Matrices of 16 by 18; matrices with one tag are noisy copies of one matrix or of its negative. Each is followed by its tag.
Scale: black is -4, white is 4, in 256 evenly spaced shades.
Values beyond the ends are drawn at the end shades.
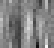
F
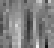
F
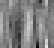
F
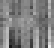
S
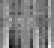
S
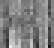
S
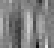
F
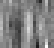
F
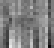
S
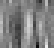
F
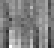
S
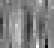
F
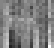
S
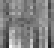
S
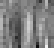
F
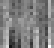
S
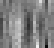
F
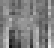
S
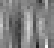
F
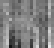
S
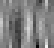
F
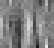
F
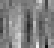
F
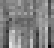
S
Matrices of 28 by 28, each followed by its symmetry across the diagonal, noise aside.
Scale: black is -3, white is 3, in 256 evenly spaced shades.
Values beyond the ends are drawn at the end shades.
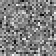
symmetric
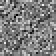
symmetric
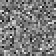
neither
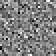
antisymmetric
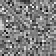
antisymmetric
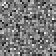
symmetric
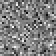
antisymmetric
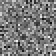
symmetric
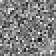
symmetric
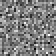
antisymmetric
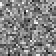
neither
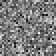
symmetric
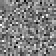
antisymmetric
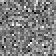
neither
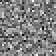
neither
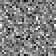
antisymmetric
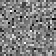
neither
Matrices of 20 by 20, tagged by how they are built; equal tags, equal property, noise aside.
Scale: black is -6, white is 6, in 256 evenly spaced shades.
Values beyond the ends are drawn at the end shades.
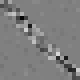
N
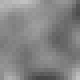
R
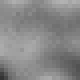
R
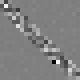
N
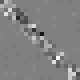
N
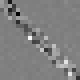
N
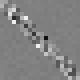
N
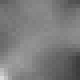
R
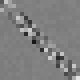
N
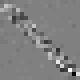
N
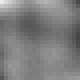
R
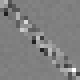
N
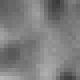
R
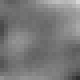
R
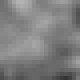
R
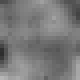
R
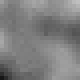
R
